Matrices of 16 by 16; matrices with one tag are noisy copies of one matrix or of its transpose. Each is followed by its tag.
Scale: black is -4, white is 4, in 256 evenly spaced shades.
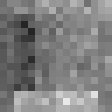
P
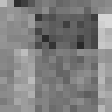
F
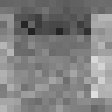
P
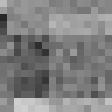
F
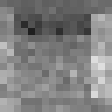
P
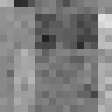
F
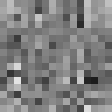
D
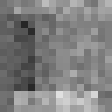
P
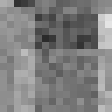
F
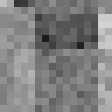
F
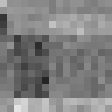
F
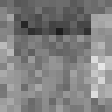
P
